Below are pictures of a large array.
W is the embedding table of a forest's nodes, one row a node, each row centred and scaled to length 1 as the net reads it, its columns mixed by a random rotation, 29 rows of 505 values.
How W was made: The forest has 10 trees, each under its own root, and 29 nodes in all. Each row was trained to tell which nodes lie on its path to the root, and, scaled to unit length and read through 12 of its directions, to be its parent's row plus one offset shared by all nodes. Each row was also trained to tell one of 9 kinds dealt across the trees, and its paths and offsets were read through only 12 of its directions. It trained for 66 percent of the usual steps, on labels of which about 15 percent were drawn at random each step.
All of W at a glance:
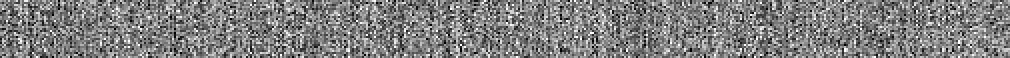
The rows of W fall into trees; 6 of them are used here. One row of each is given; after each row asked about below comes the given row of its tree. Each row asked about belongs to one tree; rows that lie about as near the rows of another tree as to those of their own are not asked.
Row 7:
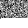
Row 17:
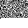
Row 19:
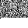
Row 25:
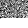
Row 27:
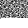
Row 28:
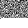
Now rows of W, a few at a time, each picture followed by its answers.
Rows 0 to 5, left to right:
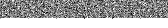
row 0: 25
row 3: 17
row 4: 17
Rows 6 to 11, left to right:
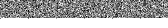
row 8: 25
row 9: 25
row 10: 27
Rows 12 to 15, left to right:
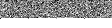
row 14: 27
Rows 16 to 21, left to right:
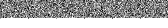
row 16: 25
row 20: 17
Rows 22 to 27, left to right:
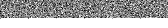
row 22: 7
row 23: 17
